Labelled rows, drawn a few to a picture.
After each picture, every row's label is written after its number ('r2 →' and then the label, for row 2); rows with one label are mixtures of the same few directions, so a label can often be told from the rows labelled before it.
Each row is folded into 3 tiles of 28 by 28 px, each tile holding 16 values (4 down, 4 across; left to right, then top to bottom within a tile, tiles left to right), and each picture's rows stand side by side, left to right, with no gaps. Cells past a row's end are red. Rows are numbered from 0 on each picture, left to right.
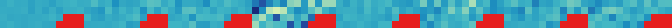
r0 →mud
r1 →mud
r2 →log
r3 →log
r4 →mud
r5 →mud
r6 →mud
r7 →log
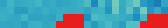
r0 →log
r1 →mud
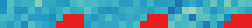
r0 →log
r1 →log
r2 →log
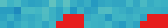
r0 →mud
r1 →log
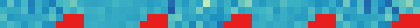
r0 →mud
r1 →mud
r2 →log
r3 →mud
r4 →mud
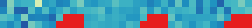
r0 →log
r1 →mud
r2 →mud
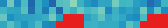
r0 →mud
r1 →mud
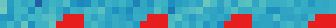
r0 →log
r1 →mud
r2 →log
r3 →log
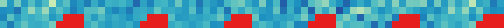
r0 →mud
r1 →mud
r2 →mud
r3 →mud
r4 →log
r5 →mud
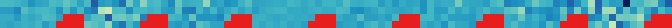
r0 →mud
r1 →log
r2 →log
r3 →log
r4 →log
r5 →log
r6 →mud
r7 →log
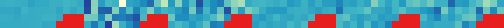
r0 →mud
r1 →log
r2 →mud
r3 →log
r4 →log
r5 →mud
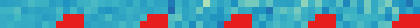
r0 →mud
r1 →log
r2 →log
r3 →mud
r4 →mud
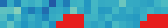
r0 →mud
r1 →log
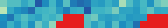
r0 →log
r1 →log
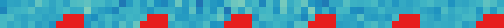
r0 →log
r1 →log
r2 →mud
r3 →mud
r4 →log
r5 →mud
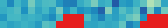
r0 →mud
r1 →mud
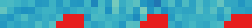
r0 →log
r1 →mud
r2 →mud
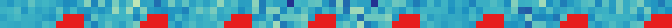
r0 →mud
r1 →mud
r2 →mud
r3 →log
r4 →log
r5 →mud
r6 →log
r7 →mud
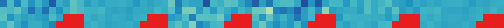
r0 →mud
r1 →mud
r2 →log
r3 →mud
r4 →mud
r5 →mud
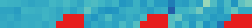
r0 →mud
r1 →log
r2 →log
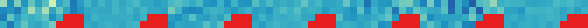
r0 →mud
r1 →mud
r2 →log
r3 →mud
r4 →mud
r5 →mud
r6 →mud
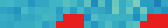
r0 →mud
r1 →mud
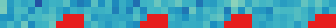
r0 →log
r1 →mud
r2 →mud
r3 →mud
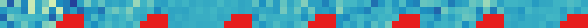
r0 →mud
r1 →mud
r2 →mud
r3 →mud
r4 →log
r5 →mud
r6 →mud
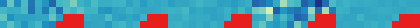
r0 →mud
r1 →log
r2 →mud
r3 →mud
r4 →log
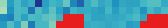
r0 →log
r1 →mud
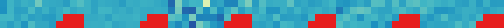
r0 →log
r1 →log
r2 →log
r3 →log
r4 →log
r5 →log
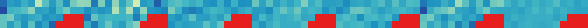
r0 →log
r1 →mud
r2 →log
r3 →mud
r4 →log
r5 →log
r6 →mud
